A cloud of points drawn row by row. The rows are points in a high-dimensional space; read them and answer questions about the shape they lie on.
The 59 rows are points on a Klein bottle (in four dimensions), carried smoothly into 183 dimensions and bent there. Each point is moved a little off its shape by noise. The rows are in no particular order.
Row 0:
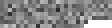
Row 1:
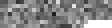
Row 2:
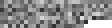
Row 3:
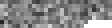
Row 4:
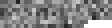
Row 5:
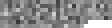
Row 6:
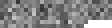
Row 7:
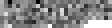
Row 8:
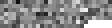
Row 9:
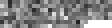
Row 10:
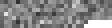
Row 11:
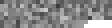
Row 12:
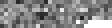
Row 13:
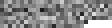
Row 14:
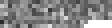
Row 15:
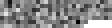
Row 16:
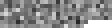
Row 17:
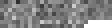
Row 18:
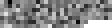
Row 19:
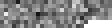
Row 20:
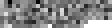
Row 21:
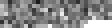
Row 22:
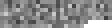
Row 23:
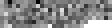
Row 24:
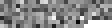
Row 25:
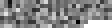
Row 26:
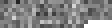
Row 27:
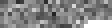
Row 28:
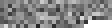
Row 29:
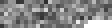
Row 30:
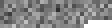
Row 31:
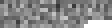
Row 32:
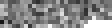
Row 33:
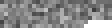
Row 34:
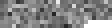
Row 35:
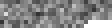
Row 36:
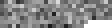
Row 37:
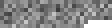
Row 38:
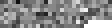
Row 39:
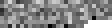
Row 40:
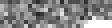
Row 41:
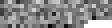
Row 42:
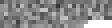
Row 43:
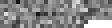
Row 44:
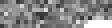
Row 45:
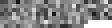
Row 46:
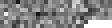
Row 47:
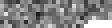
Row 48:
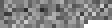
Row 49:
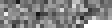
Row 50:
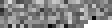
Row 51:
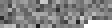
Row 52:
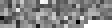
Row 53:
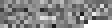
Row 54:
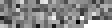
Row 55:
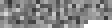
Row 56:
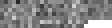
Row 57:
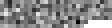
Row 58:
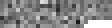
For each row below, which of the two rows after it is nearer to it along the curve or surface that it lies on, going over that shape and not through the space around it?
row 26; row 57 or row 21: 21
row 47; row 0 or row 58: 58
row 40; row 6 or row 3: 3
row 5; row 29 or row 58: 58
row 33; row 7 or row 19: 19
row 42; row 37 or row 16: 16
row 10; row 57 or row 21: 21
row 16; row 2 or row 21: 21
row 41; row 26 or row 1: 1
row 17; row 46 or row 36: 46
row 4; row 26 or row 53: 26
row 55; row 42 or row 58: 42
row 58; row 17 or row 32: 32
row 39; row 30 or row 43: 30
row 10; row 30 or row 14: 14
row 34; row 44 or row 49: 44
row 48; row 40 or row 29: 29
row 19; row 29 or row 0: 29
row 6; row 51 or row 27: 27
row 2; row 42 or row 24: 24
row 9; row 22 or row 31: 31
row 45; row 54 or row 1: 1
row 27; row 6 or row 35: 6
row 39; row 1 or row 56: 1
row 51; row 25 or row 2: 2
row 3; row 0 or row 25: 25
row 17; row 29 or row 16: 29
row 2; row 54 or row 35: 54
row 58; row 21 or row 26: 21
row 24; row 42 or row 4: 42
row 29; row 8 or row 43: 8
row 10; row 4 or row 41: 4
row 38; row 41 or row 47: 47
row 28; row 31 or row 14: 31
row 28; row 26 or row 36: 36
